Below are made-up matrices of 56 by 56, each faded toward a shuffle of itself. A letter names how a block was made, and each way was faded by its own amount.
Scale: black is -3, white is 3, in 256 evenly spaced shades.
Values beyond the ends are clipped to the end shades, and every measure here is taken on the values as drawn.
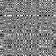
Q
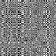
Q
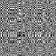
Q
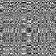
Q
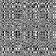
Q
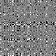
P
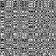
Q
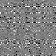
P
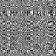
Q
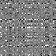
P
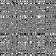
P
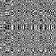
Q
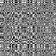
Q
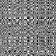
Q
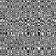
Q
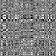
Q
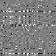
P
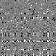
P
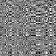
Q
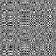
Q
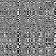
Q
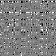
P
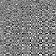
Q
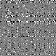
P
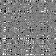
P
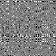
P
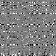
P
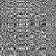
Q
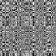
Q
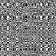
Q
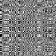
Q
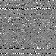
P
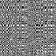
Q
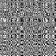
Q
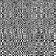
Q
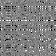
P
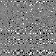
P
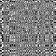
Q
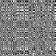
Q
